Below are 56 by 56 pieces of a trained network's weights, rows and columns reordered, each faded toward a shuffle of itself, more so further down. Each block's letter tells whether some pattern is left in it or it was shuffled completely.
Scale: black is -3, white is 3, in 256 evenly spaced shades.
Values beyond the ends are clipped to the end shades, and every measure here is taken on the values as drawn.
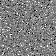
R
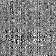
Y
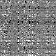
Y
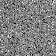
R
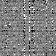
Y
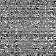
Y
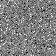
R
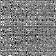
Y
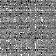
Y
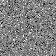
R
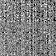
Y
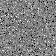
R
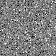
R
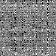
Y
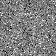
R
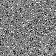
R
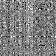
Y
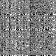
Y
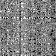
Y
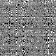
Y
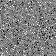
R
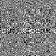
Y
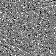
R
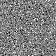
R
